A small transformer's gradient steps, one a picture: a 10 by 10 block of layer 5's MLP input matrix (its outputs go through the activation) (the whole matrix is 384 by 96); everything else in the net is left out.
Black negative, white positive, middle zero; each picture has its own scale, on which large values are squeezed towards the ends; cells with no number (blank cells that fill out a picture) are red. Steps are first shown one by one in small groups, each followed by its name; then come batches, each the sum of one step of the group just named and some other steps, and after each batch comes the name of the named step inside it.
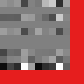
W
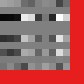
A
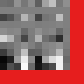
W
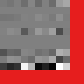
W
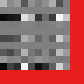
A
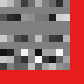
A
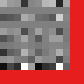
W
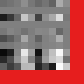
A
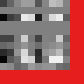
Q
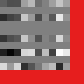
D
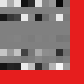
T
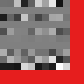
T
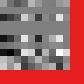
D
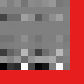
Q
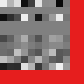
T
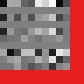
D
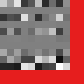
T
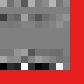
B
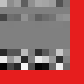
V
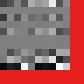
B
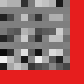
V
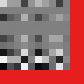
V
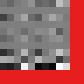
B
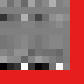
B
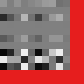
V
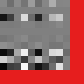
B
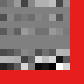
V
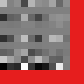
B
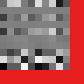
V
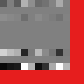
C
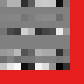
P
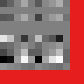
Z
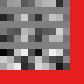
P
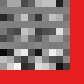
P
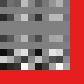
C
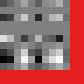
Z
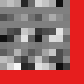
P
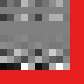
C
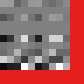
C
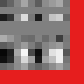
Z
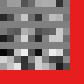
P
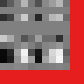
Z
